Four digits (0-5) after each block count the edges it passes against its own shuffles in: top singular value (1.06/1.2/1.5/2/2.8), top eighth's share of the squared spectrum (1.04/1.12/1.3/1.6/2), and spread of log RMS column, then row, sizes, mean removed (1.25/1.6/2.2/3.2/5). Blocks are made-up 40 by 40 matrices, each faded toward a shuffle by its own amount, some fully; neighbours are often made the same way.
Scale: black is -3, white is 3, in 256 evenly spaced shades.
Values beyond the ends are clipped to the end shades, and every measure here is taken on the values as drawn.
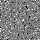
0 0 0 0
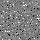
1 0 0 1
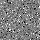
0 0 0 0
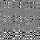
4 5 2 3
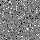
0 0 0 0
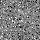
2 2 0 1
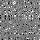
3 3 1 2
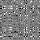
4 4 2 3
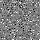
2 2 0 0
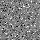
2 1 0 0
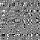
4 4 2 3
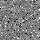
1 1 0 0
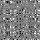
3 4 2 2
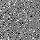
2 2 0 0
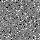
0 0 0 0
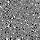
3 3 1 1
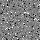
0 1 0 1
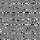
3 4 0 2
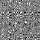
3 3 1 2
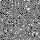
1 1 0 0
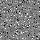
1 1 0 0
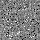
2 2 0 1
